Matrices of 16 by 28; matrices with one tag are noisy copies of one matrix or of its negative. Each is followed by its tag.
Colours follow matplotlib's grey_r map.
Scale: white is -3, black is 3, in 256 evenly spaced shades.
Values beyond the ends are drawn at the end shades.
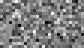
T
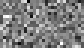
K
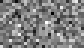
T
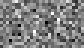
T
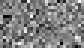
K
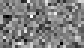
K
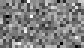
K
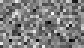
T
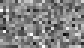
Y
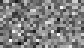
T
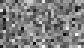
Y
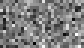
Y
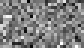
K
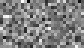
K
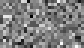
K
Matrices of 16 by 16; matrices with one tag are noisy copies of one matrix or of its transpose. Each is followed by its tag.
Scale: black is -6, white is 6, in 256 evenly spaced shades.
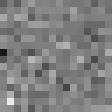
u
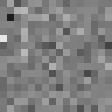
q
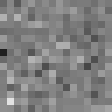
u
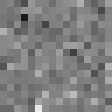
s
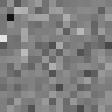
q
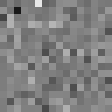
q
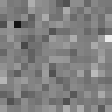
s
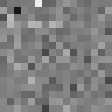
q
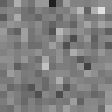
u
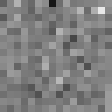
u
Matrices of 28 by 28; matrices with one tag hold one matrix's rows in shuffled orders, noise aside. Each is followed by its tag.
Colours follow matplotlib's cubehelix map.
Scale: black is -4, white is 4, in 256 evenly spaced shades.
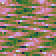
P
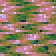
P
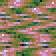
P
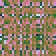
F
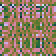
F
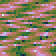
P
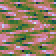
P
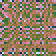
F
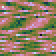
P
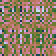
F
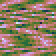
P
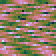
P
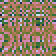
F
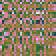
F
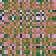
F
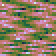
P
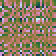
F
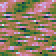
P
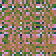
F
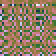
F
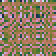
F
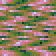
P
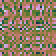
F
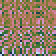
F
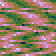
P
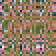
F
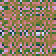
F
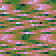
P
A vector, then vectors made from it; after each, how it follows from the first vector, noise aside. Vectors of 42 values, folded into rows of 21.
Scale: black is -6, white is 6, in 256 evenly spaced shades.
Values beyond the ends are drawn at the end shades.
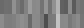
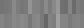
shrunk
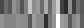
scaled up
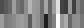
scaled up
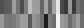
scaled up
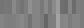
shrunk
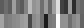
scaled up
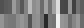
scaled up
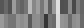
scaled up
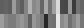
scaled up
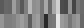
scaled up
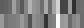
scaled up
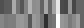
scaled up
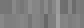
shrunk
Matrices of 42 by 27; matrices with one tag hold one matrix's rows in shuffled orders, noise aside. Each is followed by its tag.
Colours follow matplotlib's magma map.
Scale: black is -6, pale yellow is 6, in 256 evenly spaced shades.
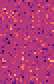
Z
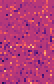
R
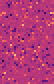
Z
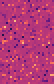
Z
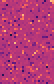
Z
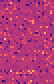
R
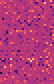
R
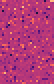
Z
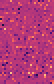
R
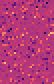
Z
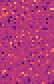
Z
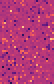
Z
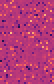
R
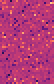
Z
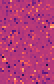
Z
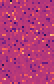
Z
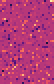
Z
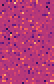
Z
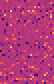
R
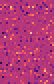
R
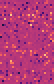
R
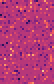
R
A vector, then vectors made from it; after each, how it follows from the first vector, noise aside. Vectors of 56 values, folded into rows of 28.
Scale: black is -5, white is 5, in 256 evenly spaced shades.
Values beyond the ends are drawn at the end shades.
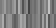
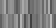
wrapped around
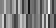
scaled up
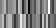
scaled up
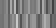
wrapped around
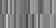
reversed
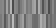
wrapped around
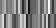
scaled up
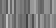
reversed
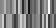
scaled up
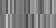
reversed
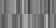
sign-scrambled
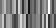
scaled up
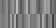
wrapped around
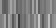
wrapped around
